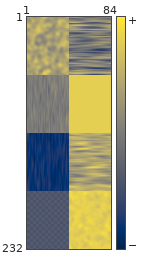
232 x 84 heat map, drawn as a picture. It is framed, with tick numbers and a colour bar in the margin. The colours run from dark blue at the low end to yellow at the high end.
It is made of 4 by 2 panels. Panel 1,1: high, blotchy. Panel 1,2: middling, streaked across, strong in contrast. Panel 2,1: middling, streaked downward, faint in contrast. Panel 2,2: very high, flat. Panel 3,1: very low, streaked downward, faint in contrast. Panel 3,2: high, streaked across. Panel 4,1: low, checkered, faint in contrast. Panel 4,2: very high, blotchy, faint in contrast.
